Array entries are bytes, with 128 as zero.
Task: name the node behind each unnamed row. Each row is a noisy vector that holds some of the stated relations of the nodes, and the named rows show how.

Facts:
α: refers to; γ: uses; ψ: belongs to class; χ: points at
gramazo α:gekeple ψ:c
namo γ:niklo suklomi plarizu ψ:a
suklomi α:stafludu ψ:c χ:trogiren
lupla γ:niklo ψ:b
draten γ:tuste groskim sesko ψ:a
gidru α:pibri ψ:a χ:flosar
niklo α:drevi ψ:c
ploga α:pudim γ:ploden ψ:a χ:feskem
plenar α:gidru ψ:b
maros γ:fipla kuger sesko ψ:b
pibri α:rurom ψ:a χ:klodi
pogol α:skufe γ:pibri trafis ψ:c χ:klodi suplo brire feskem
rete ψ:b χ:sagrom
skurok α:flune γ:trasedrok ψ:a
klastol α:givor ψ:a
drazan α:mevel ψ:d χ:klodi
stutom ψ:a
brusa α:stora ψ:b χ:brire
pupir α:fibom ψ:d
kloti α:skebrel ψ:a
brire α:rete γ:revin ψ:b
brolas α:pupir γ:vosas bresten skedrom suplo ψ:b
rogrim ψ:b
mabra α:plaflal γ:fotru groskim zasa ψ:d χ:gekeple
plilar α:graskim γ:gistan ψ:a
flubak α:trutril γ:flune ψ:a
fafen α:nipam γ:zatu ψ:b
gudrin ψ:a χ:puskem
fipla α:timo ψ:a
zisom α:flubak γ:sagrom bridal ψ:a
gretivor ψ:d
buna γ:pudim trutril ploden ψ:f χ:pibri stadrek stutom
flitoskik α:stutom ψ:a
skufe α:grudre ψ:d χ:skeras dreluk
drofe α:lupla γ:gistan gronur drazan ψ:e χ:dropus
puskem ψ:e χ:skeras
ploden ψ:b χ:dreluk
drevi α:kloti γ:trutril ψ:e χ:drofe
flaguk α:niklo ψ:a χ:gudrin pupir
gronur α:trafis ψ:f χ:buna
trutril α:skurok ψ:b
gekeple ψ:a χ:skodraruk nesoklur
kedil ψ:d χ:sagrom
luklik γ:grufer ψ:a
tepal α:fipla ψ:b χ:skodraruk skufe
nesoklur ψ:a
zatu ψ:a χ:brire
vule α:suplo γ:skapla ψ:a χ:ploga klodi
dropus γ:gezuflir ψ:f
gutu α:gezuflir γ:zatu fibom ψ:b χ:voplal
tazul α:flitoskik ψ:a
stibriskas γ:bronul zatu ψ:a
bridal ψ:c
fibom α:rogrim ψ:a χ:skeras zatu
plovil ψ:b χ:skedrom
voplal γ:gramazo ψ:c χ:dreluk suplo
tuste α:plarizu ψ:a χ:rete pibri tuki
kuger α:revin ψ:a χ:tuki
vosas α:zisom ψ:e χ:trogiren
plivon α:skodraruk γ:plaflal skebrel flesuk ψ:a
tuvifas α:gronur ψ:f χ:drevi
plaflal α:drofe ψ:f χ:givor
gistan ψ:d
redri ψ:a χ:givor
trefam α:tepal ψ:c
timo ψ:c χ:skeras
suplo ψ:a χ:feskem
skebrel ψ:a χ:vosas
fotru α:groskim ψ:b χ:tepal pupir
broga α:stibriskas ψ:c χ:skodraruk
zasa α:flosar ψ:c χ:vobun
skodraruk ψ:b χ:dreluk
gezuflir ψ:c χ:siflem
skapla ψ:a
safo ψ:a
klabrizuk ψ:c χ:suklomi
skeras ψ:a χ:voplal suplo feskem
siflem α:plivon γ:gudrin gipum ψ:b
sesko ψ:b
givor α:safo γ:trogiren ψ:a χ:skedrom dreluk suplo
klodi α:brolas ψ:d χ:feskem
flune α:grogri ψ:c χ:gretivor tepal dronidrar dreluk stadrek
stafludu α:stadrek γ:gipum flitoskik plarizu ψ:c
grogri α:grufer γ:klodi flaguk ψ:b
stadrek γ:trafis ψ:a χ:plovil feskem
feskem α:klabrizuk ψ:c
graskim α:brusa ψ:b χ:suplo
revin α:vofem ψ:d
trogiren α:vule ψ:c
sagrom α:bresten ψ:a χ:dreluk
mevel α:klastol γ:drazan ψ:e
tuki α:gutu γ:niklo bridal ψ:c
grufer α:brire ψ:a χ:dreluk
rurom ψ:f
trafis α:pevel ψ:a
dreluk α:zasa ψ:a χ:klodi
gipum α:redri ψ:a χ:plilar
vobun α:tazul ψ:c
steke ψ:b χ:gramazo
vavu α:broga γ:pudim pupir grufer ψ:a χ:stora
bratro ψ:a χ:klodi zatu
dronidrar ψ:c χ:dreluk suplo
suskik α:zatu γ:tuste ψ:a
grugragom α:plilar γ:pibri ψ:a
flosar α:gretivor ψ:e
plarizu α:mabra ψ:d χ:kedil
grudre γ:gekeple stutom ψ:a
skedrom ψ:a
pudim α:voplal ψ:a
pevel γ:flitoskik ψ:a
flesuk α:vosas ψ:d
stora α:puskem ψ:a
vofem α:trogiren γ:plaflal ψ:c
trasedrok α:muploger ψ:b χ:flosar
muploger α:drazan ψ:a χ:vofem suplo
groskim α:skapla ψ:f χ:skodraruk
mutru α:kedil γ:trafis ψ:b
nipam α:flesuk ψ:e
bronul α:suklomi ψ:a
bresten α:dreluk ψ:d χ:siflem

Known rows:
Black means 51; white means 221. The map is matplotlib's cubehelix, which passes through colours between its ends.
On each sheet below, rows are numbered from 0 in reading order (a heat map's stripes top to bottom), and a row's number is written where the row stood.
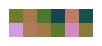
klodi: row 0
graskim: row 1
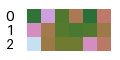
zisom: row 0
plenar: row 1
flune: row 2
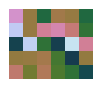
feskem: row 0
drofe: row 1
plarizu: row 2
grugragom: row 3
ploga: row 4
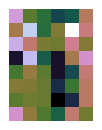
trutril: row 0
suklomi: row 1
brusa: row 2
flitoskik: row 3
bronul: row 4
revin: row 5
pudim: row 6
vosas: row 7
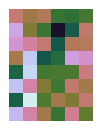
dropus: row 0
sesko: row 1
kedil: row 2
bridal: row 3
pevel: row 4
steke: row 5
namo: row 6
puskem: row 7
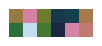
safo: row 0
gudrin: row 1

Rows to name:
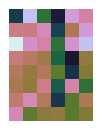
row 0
gipum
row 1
dreluk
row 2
skodraruk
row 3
luklik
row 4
plivon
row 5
tuvifas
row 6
redri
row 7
mevel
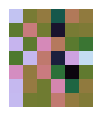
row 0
fotru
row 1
pibri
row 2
mabra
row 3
sagrom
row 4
draten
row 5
grogri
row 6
vofem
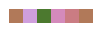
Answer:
siflem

